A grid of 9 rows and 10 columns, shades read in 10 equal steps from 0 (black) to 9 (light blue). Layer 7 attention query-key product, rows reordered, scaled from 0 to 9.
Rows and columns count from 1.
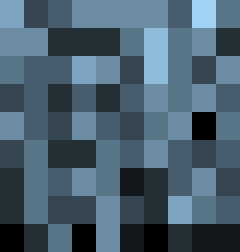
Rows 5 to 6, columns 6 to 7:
3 5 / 4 6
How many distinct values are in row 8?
6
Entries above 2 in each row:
10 6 10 8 9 8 7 8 2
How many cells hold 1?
4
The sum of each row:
56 44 51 40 42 38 38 40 18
